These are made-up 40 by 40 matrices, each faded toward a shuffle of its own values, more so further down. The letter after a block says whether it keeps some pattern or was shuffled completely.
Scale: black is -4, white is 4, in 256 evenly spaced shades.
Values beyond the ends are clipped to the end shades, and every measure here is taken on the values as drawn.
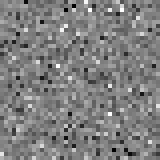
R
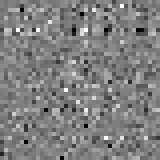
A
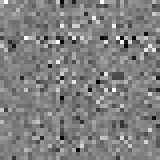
A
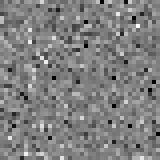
R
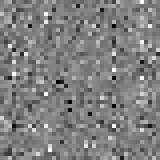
A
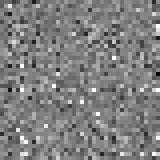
A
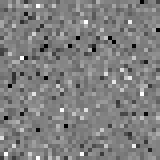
R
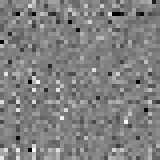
A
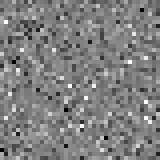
R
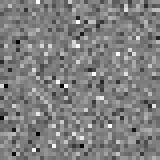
R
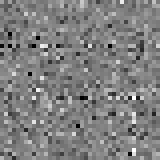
A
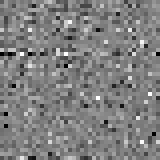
A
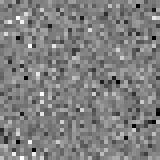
R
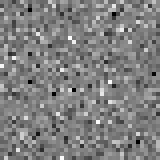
R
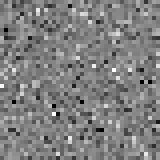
R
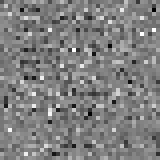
A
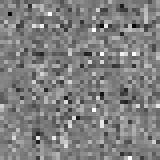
A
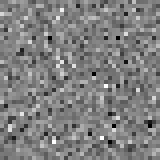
R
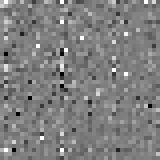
A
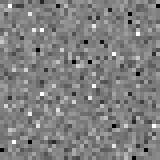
R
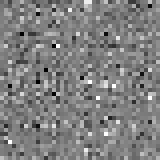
A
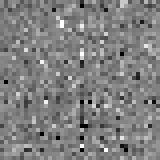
A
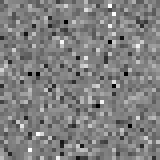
R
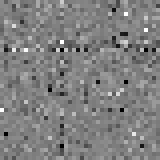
A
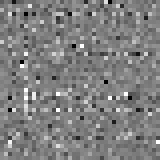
A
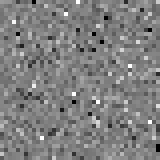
R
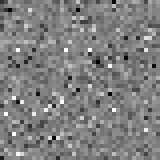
R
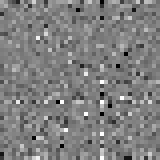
A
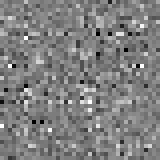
A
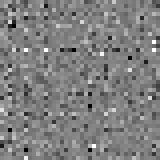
A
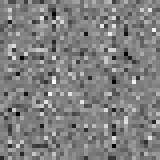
A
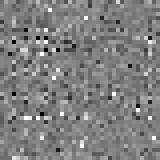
A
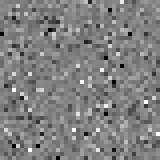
R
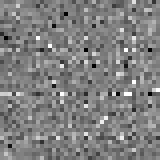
A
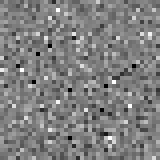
R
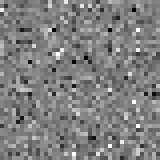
A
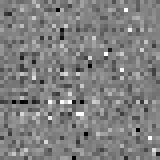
A
